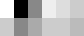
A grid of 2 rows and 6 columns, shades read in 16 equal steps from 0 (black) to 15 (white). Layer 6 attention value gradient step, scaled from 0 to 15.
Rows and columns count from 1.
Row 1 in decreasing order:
15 14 13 12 8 0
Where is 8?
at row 1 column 3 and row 2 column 2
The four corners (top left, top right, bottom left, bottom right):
15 12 12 11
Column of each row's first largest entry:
1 1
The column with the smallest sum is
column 2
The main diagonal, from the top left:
15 8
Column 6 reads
12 11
